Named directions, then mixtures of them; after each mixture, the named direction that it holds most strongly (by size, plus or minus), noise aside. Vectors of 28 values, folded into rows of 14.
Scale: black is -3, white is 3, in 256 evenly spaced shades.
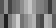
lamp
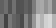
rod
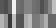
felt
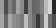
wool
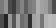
rod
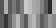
lamp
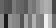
rod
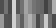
felt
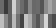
felt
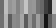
wool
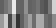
felt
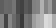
rod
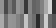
wool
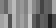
rod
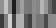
felt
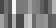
felt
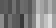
rod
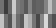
felt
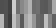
felt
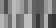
wool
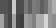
felt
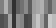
felt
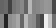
lamp
